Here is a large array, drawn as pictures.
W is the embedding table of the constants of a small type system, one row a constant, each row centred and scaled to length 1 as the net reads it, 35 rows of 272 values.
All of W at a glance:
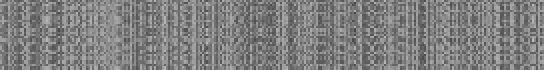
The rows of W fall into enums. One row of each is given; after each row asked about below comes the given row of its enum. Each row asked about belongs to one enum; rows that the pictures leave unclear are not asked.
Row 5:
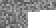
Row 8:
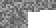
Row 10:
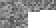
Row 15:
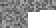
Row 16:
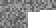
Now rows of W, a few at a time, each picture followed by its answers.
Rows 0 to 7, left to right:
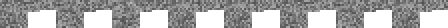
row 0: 5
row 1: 15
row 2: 10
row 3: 16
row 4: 16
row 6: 15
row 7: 16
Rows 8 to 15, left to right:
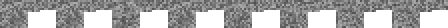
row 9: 8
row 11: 8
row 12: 16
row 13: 5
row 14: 15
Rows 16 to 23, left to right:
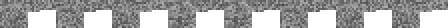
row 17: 15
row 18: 5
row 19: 10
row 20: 10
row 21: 15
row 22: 16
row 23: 5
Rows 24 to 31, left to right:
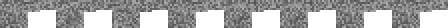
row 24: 5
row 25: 8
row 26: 15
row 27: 5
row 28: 16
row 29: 16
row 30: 5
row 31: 5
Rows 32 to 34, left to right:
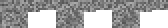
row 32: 15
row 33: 8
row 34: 8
